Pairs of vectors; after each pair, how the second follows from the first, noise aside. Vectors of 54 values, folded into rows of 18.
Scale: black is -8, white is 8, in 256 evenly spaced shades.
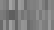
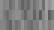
shuffled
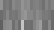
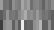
scaled up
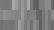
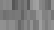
negated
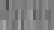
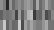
scaled up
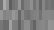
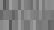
negated
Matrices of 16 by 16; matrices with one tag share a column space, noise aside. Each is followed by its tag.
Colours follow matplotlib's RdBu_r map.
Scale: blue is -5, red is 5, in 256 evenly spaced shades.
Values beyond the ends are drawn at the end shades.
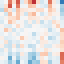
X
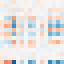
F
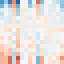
X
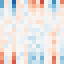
X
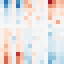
X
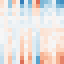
X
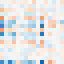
F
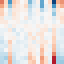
X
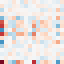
F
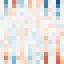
X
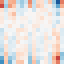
X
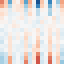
X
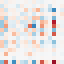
F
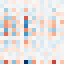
F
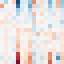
X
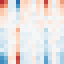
X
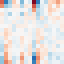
X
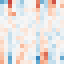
X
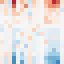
X
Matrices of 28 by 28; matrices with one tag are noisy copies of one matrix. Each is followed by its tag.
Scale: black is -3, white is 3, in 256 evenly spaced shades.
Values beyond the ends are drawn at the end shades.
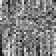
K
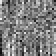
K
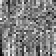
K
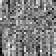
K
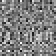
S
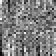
K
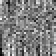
K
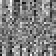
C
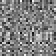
S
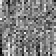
K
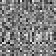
S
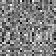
S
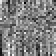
K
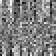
C
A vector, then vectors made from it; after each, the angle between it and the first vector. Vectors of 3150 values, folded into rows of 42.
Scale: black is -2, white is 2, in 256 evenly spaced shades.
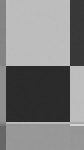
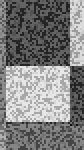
nearly opposite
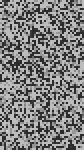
orthogonal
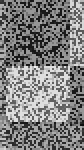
partly opposed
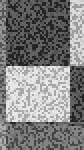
nearly opposite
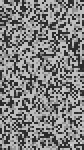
orthogonal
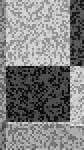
nearly parallel
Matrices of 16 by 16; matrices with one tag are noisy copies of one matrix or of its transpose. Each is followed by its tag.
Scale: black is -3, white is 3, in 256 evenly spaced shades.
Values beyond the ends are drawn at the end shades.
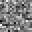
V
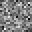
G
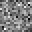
G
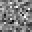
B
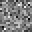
G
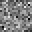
G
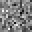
B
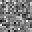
V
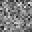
G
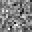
B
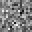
B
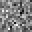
B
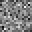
G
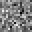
B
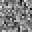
V
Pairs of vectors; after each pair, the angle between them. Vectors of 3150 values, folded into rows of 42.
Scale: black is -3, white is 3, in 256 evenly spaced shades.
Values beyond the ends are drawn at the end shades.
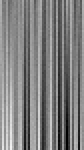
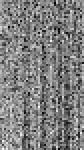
partly aligned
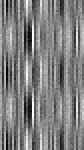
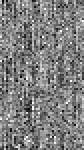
partly aligned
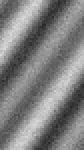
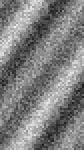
nearly parallel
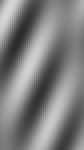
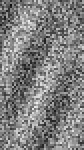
partly opposed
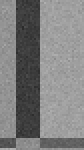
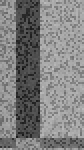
nearly parallel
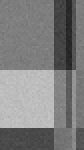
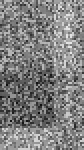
partly opposed
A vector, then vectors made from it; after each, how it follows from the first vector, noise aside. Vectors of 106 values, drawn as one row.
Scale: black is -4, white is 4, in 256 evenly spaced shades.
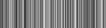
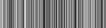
negated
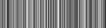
wrapped around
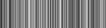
wrapped around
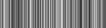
reversed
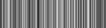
wrapped around
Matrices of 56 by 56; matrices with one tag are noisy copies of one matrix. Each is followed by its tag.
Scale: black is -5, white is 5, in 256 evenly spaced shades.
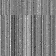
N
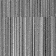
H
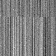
H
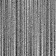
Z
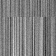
H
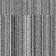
N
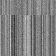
N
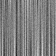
Z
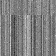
N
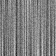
Z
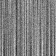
Z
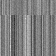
N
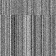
N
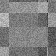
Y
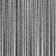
Z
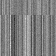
N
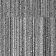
H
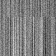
H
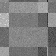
Y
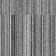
N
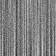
Z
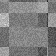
Y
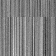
H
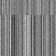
N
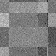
Y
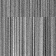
H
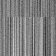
H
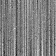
Z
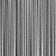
Z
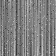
Z
